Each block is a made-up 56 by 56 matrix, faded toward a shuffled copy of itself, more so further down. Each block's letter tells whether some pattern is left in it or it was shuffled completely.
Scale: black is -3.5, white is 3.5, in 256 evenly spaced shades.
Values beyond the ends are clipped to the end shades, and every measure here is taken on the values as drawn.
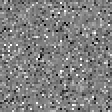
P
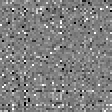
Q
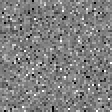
P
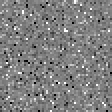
P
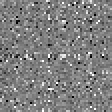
Q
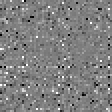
Q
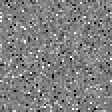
P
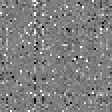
Q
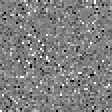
P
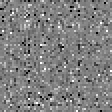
Q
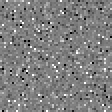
P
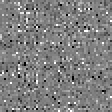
Q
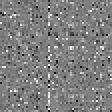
Q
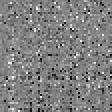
Q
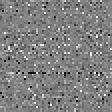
Q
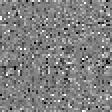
Q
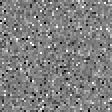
P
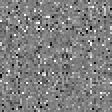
Q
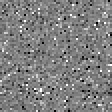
P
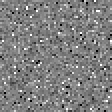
P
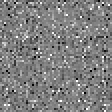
Q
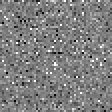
Q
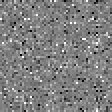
Q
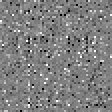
Q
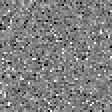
P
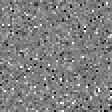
P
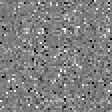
Q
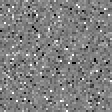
P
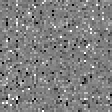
Q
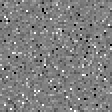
P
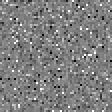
P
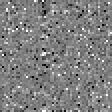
Q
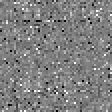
Q
